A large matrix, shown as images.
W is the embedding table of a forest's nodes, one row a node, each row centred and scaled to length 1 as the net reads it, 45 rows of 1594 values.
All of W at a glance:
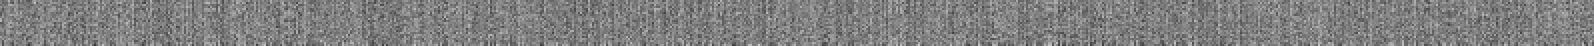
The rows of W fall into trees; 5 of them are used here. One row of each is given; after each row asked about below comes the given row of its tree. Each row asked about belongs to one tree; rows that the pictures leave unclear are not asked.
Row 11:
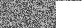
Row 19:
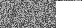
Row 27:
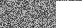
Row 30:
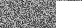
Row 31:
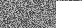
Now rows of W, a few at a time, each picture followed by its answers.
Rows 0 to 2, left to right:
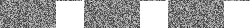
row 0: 31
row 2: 11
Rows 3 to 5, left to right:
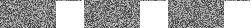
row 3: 11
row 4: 27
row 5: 31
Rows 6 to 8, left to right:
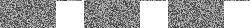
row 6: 31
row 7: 11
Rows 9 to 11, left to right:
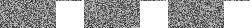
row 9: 11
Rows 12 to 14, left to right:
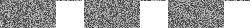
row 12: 31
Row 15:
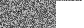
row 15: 27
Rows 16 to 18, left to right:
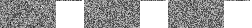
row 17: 31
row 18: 30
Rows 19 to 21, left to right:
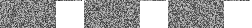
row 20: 30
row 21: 11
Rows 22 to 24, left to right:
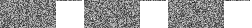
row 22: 31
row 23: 27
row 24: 19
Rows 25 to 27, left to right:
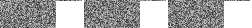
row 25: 31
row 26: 30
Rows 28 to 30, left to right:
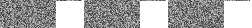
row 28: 31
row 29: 11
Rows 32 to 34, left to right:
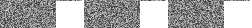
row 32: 31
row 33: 31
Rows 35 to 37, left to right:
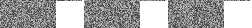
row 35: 19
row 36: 11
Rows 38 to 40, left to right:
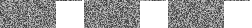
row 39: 30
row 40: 11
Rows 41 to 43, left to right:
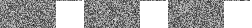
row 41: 30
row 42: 11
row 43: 11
